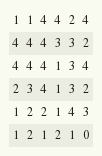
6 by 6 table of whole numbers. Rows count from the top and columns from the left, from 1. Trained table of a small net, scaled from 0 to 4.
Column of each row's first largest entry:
3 1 1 3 5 2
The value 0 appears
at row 6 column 6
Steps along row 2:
same same down same down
